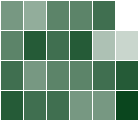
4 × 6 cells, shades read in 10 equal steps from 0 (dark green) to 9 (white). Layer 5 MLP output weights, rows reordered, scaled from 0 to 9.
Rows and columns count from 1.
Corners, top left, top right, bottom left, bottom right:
4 9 1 0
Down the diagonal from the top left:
4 1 3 4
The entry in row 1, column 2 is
5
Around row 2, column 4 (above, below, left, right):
3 3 2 6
